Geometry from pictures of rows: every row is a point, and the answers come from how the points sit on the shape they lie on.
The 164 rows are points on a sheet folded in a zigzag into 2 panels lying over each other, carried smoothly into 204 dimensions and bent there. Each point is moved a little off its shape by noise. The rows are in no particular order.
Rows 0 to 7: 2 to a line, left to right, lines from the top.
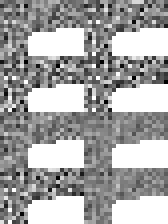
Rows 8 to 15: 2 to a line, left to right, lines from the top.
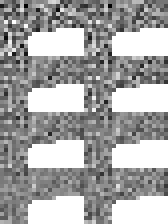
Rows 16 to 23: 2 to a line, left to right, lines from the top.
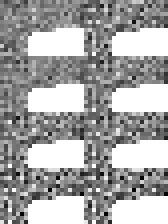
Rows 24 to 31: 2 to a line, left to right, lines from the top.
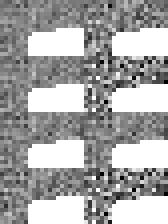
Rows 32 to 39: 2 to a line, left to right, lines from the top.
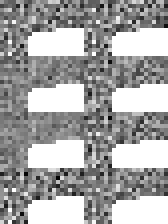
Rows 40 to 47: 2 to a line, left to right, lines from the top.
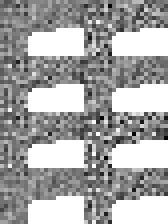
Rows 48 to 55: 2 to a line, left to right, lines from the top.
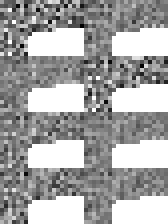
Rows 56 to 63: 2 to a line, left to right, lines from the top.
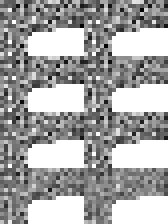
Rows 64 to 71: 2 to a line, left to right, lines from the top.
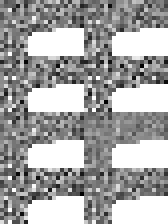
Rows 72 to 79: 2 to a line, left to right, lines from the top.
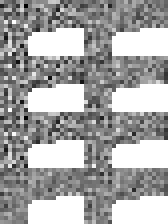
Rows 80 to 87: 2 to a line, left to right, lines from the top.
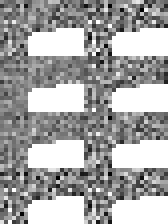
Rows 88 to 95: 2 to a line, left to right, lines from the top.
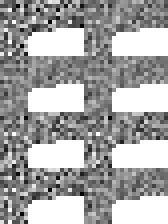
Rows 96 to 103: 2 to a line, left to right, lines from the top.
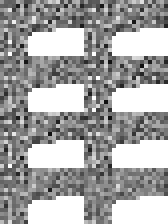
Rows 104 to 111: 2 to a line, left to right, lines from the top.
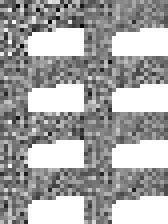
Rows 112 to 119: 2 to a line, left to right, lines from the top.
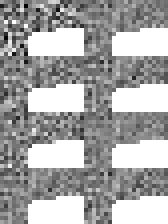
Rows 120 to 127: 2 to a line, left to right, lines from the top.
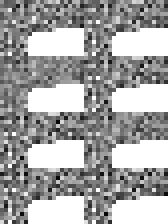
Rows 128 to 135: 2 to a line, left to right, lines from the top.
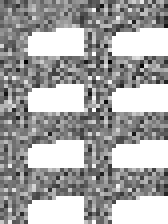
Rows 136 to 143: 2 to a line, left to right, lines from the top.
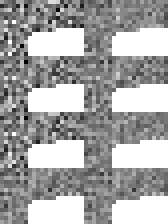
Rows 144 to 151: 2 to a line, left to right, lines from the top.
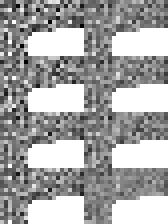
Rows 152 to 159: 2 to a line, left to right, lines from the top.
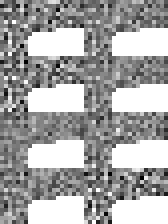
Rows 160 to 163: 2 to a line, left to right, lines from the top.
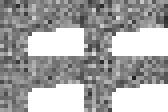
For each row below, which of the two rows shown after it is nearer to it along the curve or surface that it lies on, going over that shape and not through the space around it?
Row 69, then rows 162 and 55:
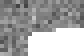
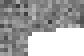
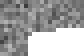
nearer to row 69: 55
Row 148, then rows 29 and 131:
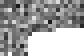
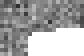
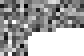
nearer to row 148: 29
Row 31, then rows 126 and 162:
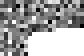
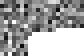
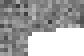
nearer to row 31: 126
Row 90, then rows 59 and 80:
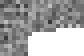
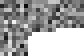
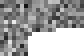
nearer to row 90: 59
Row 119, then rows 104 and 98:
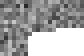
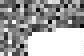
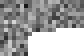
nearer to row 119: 98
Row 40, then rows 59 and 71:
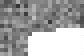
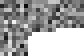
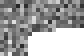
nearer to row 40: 59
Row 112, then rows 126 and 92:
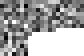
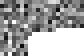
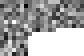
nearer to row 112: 126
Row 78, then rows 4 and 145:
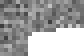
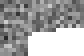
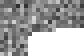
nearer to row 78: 4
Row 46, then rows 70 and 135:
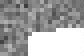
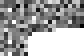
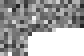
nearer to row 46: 135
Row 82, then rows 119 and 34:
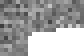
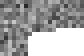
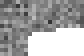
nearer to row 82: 34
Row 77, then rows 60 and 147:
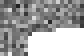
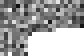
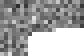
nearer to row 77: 60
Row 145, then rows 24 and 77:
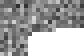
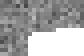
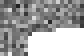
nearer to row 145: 24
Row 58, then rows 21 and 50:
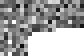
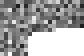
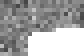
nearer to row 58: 21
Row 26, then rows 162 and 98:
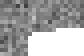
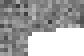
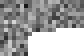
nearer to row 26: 98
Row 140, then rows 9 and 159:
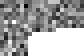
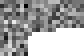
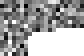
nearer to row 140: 159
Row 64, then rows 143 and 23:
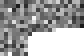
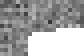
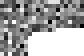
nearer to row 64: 23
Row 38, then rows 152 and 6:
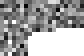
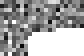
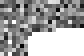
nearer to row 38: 6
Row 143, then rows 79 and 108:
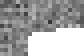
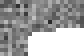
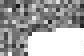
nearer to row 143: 79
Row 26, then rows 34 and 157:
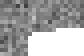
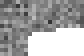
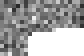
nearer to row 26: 157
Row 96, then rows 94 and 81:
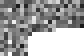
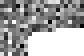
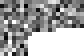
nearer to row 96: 94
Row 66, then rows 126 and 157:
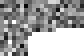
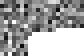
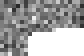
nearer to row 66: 126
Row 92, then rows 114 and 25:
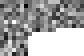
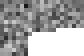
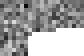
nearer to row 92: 25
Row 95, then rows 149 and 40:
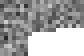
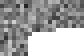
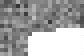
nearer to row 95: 40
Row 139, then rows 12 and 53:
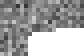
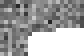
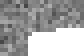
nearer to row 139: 53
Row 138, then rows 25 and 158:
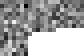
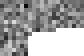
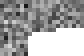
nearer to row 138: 25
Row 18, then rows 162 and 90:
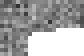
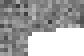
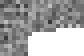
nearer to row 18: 162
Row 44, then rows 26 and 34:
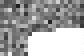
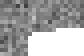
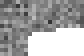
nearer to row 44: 34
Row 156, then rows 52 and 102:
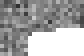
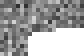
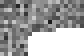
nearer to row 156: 102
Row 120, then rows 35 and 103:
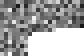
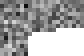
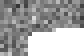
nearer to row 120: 103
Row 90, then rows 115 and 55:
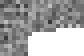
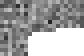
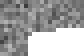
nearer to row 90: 115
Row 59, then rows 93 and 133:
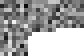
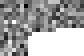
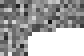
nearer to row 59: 133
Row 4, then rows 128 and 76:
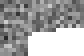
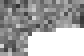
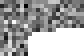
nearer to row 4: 76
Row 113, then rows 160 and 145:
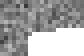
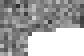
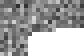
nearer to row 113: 145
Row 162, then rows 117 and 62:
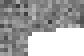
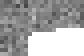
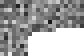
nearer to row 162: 62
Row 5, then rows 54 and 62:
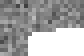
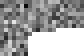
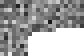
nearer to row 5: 54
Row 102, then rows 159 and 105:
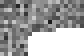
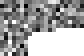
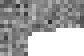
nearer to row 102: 105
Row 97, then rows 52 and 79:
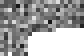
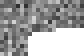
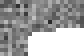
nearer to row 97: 79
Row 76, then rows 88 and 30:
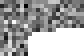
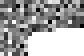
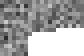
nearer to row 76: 30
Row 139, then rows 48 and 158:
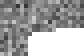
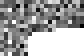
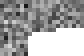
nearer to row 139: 48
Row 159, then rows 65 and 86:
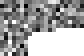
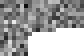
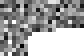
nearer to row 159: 86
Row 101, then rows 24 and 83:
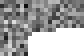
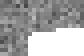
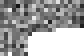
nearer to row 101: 83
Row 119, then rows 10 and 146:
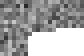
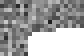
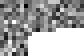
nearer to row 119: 146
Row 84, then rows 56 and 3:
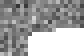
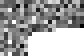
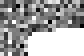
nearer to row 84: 56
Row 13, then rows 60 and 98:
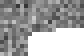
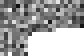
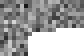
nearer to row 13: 98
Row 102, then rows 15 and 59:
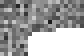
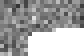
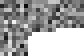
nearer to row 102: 59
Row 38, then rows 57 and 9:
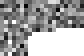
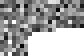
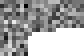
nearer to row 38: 57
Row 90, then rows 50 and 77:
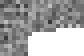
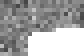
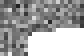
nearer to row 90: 77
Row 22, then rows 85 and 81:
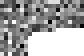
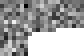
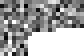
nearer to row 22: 81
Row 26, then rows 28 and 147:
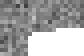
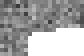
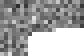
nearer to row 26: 147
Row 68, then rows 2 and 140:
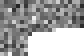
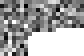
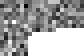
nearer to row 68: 140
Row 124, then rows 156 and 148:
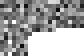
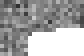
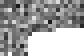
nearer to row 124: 148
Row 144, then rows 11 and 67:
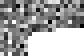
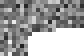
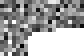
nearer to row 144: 67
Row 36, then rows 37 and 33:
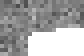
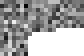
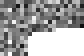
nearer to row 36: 33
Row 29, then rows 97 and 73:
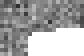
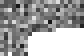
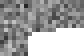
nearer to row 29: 97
